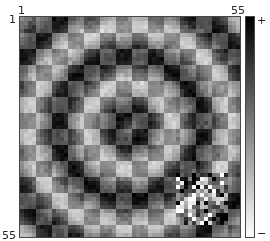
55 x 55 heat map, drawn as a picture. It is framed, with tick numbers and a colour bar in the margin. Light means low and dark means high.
Roughest part: bottom right. Slope: none. Rings: centred on the centre. Odd patch: rougher, in the bottom right.
